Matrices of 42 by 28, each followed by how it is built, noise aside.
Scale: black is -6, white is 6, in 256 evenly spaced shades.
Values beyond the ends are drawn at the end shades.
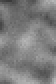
smooth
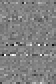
uneven rows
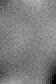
smooth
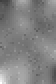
smooth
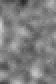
smooth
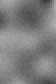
smooth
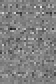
uneven rows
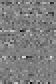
uneven rows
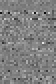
uneven rows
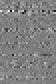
uneven rows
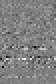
uneven rows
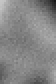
smooth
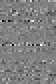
uneven rows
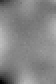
smooth
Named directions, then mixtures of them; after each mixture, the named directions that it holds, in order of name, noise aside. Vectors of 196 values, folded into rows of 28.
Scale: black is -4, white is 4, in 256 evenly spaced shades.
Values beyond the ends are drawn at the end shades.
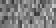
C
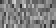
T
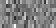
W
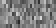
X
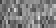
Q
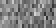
C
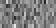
C, W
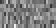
T, W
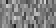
C, W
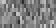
T, X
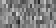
X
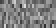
T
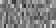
T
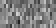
X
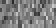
C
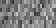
C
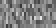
T, X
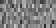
C, T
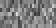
C, X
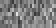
C, X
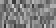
Q, T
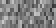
C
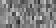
X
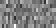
T, W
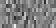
W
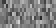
X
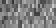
C
